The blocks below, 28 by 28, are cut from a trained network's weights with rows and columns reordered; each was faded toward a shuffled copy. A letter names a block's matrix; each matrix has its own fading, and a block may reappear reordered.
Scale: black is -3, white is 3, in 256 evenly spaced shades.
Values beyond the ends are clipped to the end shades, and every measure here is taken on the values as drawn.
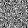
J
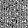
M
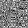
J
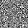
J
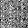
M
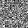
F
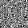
J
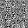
J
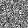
F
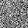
F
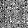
M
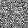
J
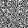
J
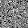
J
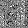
M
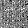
M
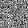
J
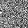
F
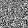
J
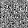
M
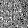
M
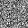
F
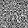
J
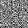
F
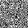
J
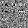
J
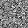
F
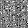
M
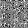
M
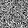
F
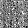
M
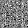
M
